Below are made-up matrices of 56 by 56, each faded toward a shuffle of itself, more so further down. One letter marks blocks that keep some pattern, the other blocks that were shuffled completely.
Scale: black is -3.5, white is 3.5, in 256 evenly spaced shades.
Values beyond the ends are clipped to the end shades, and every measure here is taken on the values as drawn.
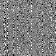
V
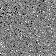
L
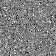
L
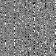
V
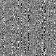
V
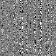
V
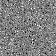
L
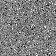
L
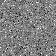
L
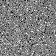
L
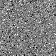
L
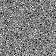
L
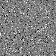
L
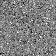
L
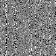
V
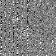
V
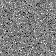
L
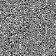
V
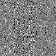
V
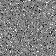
L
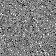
L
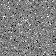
L
